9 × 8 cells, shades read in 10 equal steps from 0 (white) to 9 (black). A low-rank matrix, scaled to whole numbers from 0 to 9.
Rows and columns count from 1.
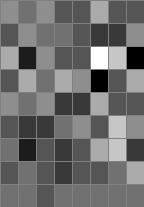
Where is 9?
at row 3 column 8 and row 4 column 6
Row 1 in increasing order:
3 4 4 5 6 6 6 6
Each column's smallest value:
3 3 4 3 4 0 2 3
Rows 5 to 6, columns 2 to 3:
5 4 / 7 7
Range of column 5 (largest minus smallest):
3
